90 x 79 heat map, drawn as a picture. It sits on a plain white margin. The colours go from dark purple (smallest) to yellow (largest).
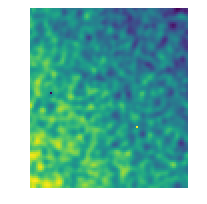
Grain: blotchy. Lone odd cells: 2, 1 higher and 1 lower than their neighbours. Ninth with the lowest average: top right. Slope: up to the bottom left. Ninth with the highest average: bottom left. Stripes: none. Mirror symmetry: none.
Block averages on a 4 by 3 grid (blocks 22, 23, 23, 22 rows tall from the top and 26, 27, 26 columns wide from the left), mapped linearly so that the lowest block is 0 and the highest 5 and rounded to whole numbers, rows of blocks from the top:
210
421
432
542
